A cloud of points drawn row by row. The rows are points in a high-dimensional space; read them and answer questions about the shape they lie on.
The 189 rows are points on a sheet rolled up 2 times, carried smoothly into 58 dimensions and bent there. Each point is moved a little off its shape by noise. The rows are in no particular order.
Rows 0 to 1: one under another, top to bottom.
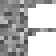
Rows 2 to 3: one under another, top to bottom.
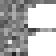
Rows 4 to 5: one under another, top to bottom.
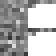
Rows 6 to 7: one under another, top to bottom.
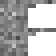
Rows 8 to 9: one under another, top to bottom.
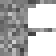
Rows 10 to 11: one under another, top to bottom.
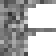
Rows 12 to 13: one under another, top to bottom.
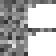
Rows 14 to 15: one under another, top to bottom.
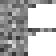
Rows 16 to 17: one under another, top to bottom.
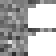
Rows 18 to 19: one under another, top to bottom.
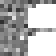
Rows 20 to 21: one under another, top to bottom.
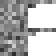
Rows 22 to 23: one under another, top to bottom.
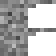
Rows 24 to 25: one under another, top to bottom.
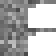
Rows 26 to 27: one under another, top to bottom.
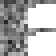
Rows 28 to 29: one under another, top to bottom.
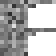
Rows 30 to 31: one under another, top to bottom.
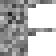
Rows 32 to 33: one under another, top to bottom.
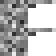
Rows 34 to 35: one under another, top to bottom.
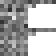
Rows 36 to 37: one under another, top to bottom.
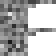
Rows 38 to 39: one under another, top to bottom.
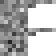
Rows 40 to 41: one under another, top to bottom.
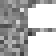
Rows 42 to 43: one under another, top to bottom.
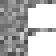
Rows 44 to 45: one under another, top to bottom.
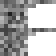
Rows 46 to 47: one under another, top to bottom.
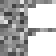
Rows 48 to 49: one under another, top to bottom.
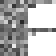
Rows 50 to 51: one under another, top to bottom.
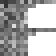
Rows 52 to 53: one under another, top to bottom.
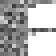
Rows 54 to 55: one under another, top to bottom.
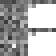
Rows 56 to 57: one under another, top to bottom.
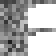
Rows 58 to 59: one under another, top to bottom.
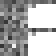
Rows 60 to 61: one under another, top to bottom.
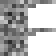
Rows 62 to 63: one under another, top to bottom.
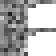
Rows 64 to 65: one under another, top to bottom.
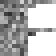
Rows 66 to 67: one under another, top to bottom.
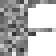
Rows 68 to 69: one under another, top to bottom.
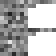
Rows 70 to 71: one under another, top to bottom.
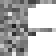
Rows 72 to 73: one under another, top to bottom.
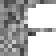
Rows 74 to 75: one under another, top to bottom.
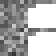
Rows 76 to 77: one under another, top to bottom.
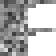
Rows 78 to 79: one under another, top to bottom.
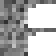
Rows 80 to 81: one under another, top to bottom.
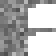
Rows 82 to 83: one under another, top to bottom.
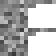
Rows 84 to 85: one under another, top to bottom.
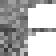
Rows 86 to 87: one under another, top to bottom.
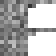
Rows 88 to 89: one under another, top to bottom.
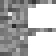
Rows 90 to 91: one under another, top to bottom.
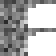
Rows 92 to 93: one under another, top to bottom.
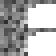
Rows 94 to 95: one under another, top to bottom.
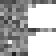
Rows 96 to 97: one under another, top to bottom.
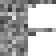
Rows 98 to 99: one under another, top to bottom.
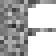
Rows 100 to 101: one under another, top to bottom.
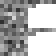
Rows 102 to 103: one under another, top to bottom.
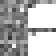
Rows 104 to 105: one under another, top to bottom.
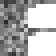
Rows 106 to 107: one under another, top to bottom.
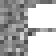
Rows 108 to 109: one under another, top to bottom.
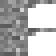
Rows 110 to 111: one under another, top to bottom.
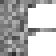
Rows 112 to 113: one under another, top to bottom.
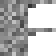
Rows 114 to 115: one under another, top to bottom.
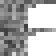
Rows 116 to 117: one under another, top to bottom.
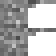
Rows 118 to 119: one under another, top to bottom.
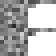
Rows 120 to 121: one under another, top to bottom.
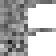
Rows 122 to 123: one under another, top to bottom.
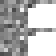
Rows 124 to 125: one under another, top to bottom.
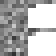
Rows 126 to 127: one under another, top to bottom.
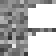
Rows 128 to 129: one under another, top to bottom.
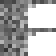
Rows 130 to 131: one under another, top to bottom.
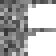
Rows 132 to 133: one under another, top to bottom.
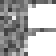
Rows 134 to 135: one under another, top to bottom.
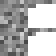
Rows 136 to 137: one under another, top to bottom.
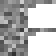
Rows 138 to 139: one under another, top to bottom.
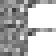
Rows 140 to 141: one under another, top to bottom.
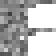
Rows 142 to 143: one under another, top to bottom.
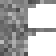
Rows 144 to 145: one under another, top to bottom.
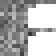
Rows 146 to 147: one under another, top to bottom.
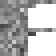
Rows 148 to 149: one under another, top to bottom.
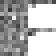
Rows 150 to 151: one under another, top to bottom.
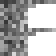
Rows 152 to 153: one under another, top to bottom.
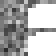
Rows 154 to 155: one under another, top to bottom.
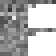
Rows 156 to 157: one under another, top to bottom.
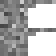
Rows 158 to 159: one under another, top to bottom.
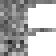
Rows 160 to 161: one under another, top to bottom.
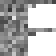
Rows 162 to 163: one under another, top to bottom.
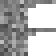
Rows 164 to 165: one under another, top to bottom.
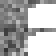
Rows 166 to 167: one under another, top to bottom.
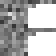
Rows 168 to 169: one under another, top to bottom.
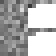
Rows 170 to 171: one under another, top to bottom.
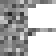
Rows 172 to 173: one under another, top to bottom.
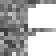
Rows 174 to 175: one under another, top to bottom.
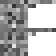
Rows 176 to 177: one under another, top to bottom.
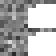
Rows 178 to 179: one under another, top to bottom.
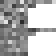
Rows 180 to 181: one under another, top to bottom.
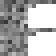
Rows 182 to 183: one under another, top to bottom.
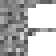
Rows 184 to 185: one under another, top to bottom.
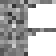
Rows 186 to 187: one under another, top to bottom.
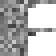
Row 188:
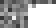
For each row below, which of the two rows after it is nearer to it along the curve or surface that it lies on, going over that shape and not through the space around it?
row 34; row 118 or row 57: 118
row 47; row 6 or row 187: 187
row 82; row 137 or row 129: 137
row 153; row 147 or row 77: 77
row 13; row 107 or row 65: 107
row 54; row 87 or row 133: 133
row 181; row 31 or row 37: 31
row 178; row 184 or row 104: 184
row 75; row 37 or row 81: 81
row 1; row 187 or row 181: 187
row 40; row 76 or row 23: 23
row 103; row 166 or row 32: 166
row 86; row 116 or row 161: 161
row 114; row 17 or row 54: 17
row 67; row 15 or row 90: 90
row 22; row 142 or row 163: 163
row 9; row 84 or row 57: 84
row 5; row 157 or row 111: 111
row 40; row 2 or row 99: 2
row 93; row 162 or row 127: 127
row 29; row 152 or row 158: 158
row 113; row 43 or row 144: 43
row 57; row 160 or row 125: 160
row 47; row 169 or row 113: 113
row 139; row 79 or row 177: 177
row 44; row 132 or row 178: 178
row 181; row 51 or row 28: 51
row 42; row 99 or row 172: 172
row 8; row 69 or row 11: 11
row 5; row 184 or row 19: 19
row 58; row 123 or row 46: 46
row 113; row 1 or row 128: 1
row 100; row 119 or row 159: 119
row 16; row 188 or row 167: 167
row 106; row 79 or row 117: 79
